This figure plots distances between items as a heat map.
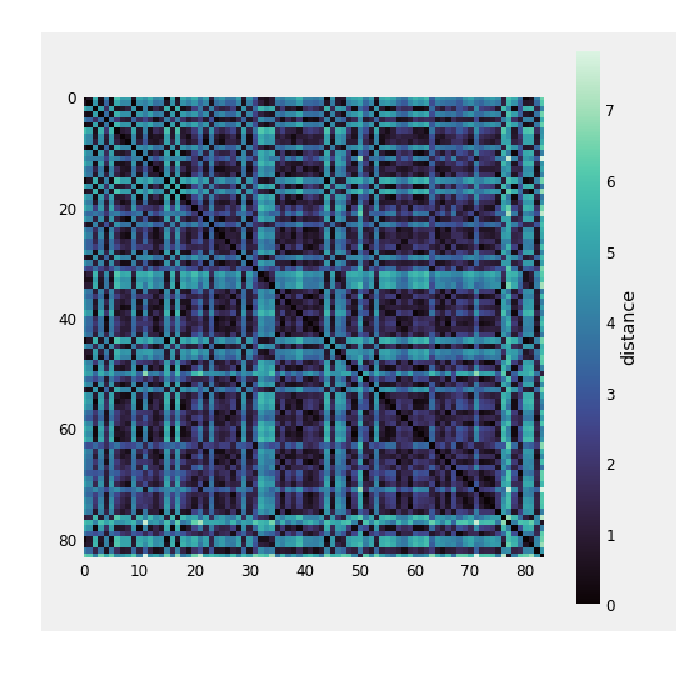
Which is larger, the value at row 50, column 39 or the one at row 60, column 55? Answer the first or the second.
the first
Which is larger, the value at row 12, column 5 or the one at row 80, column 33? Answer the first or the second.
the first
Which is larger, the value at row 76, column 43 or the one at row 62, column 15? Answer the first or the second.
the second
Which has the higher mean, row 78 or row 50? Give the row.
50
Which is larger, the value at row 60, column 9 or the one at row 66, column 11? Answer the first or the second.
the first
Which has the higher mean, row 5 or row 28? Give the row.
5
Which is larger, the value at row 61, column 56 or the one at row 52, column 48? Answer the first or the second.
the second
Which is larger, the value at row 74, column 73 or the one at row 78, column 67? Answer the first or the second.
the second
